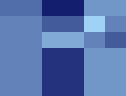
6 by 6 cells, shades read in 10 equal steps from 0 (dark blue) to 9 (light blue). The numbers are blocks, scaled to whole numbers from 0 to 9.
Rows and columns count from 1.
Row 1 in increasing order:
0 0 4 4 6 6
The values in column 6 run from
3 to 6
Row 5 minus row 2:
0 0 -2 -2 -3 1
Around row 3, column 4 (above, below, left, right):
3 1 7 5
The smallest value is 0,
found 2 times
